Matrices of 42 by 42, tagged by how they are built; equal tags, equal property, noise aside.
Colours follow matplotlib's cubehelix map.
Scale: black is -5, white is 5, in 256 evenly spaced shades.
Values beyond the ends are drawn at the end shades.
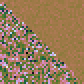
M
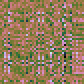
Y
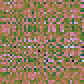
Y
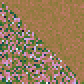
M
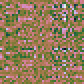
Y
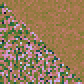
M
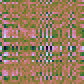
Y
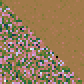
M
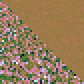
M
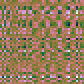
Y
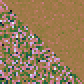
M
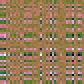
Y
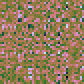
Y
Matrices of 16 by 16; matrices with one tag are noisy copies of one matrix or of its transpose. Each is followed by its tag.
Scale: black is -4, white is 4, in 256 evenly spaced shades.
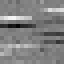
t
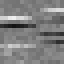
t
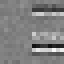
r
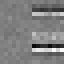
r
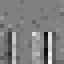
r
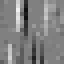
t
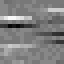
t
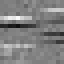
t
